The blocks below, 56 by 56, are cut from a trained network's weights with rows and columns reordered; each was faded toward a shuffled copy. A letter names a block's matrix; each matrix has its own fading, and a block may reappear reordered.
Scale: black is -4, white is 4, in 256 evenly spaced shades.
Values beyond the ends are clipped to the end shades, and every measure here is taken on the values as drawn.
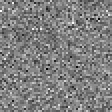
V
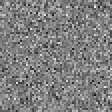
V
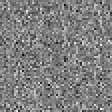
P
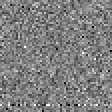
V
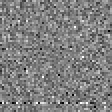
V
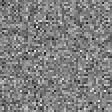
P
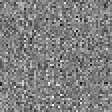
P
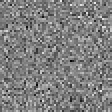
P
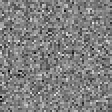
V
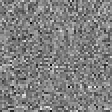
P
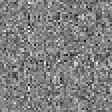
P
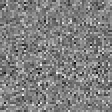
P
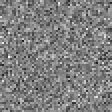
V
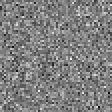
P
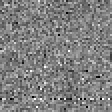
V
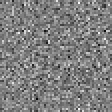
P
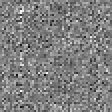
P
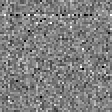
V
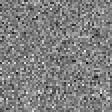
V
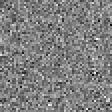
V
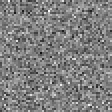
V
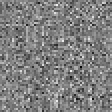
P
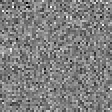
V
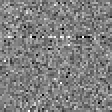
V
